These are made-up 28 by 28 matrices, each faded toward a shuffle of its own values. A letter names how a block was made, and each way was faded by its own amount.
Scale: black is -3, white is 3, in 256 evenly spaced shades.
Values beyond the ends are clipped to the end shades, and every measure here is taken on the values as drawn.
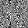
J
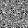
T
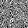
J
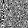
J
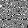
T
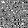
T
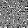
T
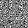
J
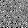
T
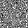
J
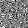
T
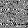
T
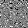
T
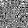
T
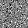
J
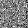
J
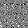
T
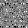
T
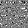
T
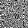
J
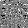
T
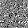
T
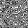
T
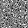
J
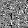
J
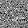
T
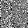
J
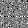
T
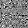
T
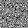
T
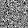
J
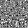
T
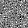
J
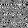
T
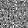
J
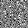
J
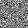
T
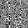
J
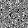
J
